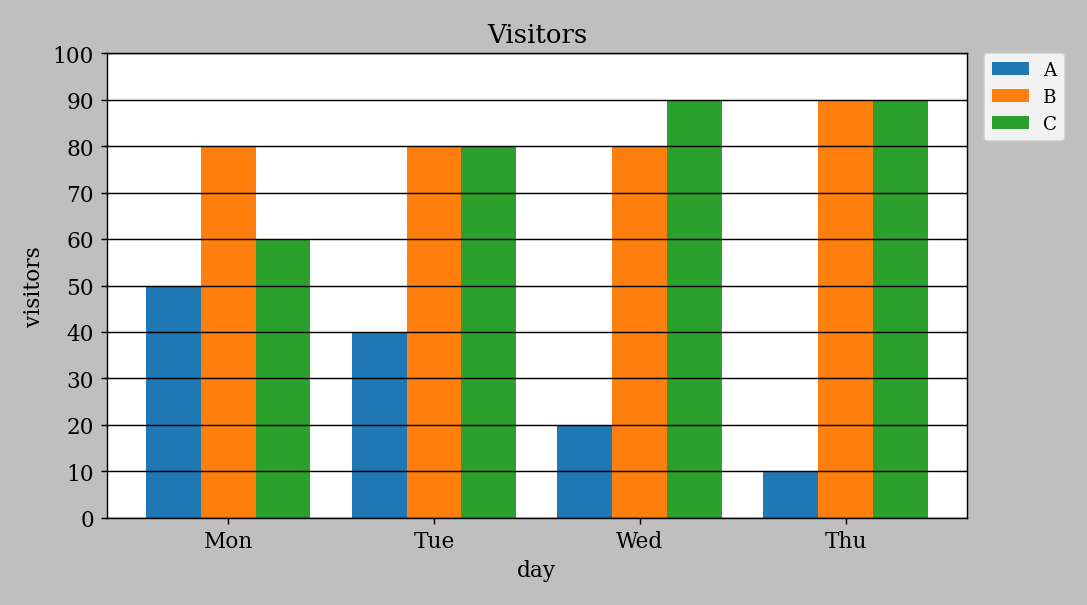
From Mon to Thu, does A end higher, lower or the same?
lower
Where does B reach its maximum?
Thu
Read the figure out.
Title: Visitors
x-axis: day, ticks Mon Tue Wed Thu
y-axis: visitors, ticks 0 10 20 30 40 50 60 70 80 90 100
Legend: A, B, C
Values:
A: 50 40 20 10
B: 80 80 80 90
C: 60 80 90 90
